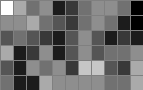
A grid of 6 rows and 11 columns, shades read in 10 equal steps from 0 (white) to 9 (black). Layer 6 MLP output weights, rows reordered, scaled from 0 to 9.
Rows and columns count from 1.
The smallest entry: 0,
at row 1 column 1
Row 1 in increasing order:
0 3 4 4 4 5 5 5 7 8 9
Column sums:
24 36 33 28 38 37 24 26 33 37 36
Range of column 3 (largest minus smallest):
5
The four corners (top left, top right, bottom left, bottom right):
0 9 5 3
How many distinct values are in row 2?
7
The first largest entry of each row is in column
11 11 5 2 2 2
